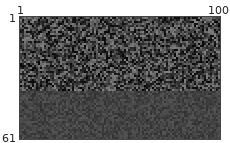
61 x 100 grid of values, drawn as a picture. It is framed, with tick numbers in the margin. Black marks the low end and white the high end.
Histogram: bell-shaped. Mirror symmetry: none. Seam: horizontal, 60% of the way down, the bottom part calmer. Slope: none. Grain: fine.
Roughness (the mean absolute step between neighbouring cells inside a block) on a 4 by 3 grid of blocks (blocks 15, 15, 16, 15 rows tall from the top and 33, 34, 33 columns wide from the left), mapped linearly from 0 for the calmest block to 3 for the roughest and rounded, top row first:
333 | 333 | 111 | 000
